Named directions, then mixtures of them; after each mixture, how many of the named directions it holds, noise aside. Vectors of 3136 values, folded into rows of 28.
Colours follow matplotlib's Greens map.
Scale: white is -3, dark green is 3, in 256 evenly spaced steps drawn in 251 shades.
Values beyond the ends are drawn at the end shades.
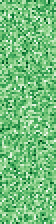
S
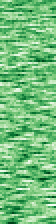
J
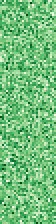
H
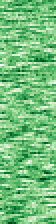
one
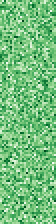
two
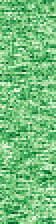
three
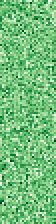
two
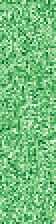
one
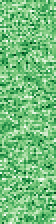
two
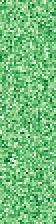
two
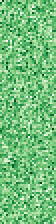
two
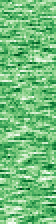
one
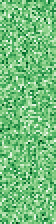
one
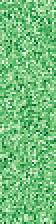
one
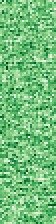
three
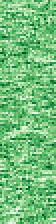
three
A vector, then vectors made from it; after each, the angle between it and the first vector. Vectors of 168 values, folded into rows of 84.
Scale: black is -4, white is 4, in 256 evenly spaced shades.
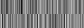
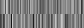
partly opposed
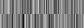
orthogonal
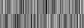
orthogonal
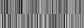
nearly parallel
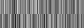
partly opposed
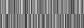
nearly opposite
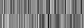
orthogonal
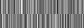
nearly opposite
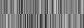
partly aligned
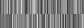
partly opposed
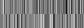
orthogonal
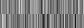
partly opposed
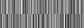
nearly opposite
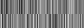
nearly parallel
